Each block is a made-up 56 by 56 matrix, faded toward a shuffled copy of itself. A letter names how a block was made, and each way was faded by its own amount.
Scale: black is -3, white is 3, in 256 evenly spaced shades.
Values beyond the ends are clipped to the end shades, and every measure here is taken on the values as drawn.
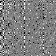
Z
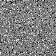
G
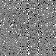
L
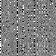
Z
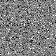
G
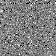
G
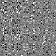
L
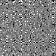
L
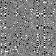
L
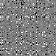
L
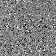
G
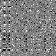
L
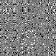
L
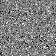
G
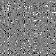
L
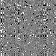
L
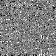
G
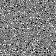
G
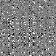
L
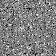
G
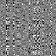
Z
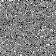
G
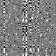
Z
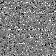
G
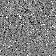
G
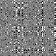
Z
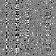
Z
